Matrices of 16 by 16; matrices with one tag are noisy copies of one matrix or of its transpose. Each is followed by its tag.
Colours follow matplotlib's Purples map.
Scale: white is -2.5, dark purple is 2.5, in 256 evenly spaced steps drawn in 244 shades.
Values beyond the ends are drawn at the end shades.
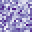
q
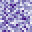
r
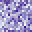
q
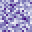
r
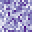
q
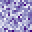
q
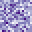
r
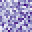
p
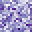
q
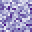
q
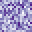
r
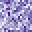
q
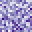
p
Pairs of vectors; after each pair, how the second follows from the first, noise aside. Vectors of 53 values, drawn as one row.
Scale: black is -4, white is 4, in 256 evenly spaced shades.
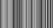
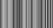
copied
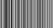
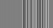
partly zeroed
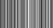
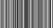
shuffled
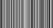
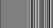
partly zeroed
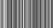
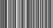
shuffled
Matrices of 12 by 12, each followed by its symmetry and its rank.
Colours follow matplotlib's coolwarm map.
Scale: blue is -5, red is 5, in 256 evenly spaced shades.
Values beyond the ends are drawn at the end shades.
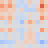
neither, rank two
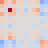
symmetric, rank two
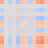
symmetric, rank one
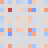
symmetric, rank two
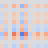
neither, rank one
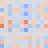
neither, rank two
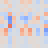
neither, rank two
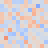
antisymmetric, full rank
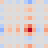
symmetric, rank one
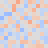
antisymmetric, full rank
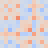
symmetric, rank two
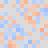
antisymmetric, full rank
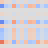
neither, rank one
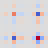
symmetric, rank one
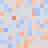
neither, full rank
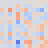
neither, rank two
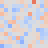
neither, full rank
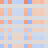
neither, rank one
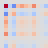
symmetric, rank one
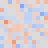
antisymmetric, full rank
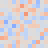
antisymmetric, full rank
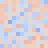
neither, full rank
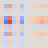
neither, rank one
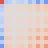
symmetric, rank one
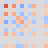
symmetric, rank two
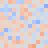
neither, full rank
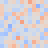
neither, full rank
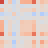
symmetric, rank two
